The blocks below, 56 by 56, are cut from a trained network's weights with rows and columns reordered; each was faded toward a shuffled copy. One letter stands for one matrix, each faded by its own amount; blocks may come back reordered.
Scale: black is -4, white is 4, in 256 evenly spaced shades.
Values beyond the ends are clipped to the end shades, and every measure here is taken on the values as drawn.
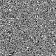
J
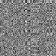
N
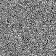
J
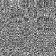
N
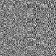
N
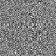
N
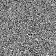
J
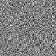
N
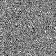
J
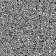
J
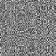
N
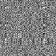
N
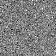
J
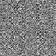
N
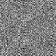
N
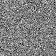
J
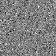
J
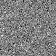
J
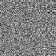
N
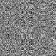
N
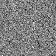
J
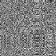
N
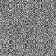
N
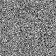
J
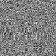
N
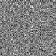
N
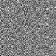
N
